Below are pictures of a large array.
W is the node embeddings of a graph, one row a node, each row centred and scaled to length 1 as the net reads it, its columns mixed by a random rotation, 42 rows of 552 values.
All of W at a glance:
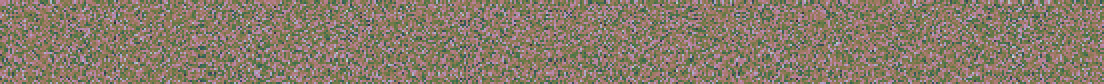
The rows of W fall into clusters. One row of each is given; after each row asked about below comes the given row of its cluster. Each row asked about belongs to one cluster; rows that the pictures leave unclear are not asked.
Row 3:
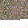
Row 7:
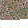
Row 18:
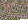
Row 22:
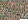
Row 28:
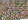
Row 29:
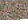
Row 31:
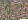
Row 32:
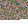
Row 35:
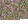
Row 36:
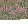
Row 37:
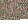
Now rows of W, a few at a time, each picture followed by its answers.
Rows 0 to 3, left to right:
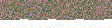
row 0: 35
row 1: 35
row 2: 37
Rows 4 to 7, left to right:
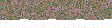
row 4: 31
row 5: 29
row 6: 36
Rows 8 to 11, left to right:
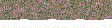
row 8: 36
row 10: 28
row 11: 22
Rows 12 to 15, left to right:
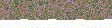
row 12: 28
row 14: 7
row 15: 18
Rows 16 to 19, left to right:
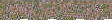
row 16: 3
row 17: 31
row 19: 22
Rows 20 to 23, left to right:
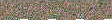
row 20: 37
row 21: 36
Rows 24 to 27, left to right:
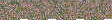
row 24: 32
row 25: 18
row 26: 3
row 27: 28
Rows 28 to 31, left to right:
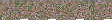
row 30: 29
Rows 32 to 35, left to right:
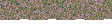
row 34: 22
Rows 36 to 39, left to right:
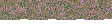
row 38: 7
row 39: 28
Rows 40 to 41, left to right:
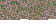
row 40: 32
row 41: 29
